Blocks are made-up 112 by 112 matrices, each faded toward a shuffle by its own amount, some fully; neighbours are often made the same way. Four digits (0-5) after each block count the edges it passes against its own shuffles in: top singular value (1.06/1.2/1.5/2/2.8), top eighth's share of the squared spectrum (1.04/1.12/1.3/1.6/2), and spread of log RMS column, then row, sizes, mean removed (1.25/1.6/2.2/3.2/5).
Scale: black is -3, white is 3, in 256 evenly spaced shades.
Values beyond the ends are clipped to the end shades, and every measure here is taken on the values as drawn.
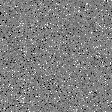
1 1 0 0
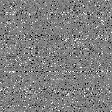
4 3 1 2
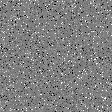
0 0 0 0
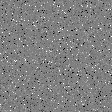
0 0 0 0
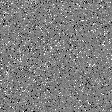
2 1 0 0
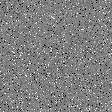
2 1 0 0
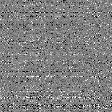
4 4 2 3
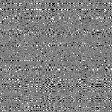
5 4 2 4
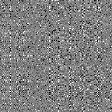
5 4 3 3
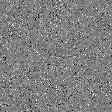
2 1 0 0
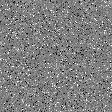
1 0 0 0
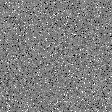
2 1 0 0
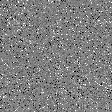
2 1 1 0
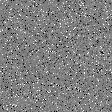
2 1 0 0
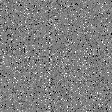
3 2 1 1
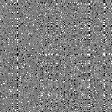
5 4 3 2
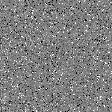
3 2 1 0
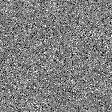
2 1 0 0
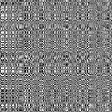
5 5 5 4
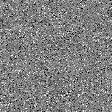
3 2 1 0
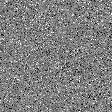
2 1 0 0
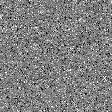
3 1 0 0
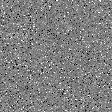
1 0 1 0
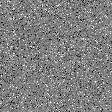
2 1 0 0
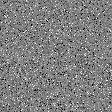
2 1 0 0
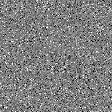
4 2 1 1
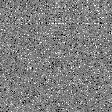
3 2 1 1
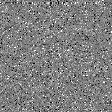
3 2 1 1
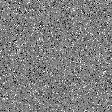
3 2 0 0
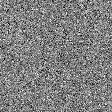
2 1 0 0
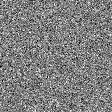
1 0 0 0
